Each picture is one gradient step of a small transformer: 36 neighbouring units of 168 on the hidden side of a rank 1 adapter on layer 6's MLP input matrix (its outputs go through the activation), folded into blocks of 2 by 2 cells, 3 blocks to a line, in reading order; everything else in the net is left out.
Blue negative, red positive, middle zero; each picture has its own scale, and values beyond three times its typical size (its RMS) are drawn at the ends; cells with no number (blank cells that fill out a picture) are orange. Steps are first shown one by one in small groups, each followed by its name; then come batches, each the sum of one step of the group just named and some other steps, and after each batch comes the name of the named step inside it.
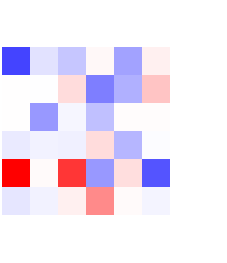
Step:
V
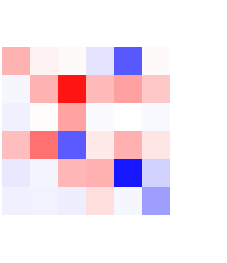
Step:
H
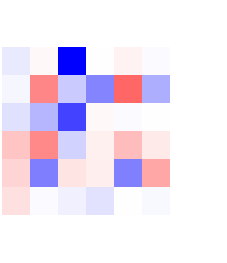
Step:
H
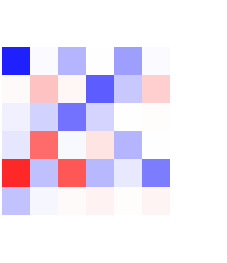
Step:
V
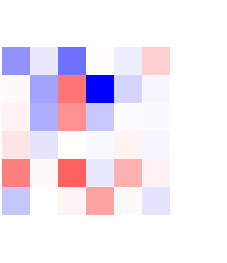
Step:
V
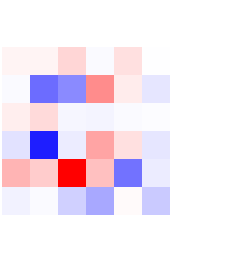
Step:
H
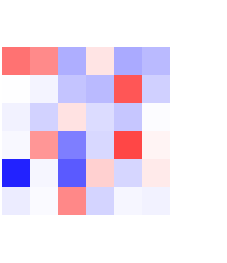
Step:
H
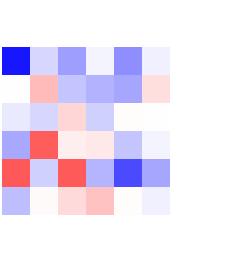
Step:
V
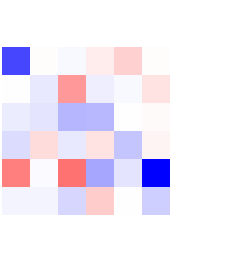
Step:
V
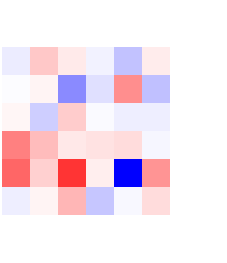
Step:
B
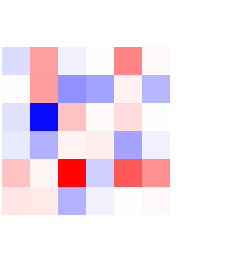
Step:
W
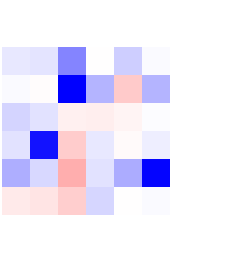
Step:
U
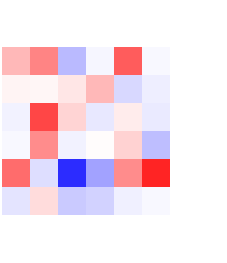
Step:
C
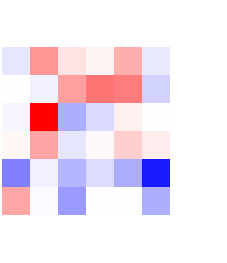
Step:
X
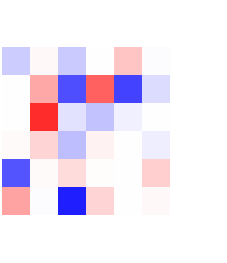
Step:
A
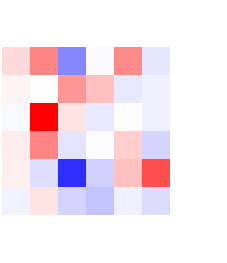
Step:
C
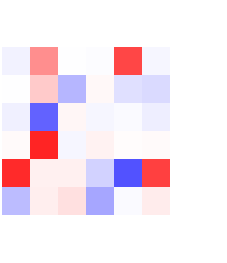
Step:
B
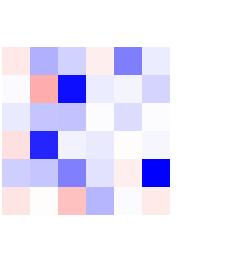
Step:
U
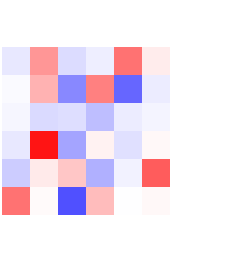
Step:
A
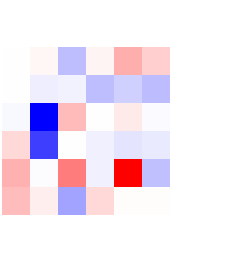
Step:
W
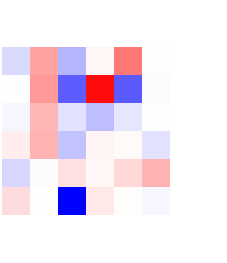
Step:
A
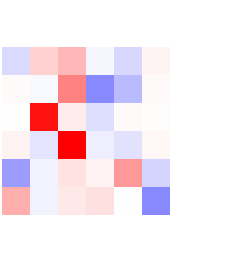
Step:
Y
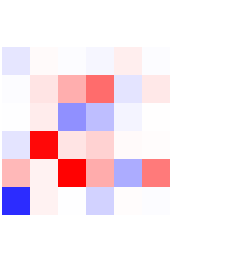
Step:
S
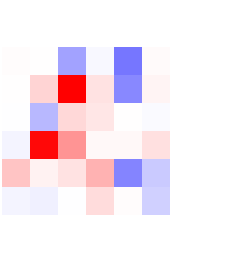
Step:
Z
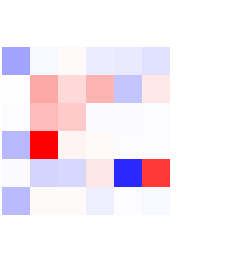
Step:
S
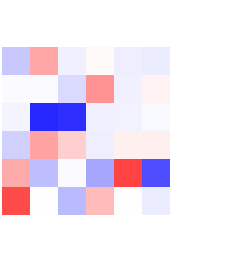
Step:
Y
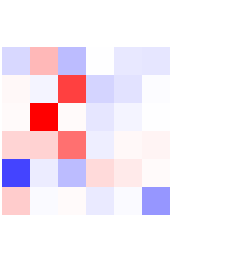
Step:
Y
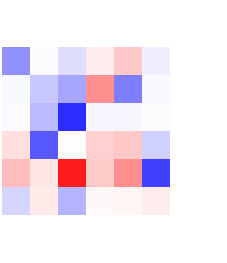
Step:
S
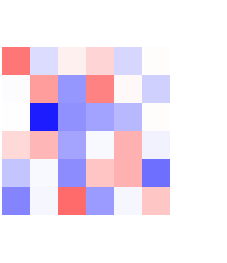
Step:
S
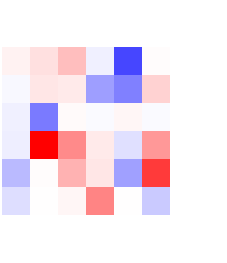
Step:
Z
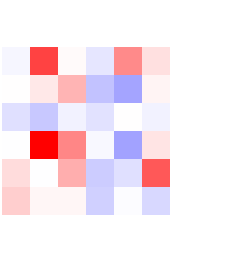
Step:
Y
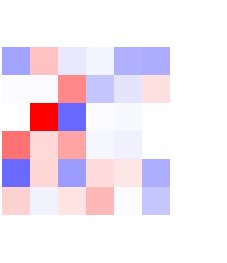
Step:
Y
